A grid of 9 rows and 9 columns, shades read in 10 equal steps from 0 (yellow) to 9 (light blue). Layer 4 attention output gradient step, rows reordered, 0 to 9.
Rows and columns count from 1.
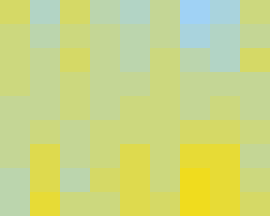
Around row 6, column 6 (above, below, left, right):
4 4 4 3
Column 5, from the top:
7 6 6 5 4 4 2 2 2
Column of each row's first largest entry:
7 7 8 2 1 1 1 1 1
